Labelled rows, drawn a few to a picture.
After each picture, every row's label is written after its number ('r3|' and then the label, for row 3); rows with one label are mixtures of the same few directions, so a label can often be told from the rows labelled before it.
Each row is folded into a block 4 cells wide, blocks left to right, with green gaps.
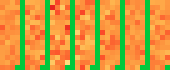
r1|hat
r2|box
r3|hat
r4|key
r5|key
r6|box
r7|box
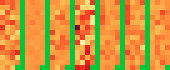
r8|box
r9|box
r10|key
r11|hat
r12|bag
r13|bag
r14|bag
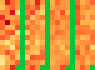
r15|box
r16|key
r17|box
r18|bag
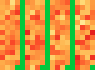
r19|key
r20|key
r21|key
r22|box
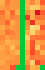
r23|box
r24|bag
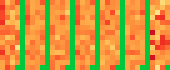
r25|bag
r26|bag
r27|key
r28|bag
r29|box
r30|key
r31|key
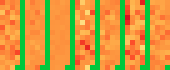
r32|box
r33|box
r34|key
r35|box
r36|key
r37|bag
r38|box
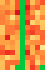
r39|key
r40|bag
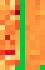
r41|key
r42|key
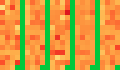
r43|hat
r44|bag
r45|key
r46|key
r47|bag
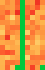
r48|key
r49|key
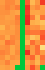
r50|hat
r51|bag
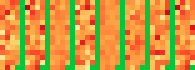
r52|key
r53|hat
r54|hat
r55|hat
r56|bag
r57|key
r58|key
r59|hat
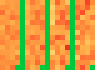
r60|box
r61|bag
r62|bag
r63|key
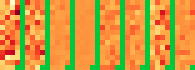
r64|key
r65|box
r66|hat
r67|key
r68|hat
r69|bag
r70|bag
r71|key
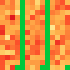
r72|key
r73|key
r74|hat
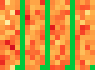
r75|box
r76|bag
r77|hat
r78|bag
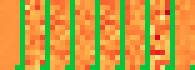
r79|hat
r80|hat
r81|box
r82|box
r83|box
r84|bag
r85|key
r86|hat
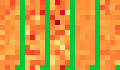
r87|key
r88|key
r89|box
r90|key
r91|hat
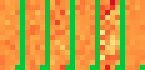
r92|box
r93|bag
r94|box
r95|hat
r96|key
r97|hat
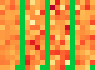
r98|hat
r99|box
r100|hat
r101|hat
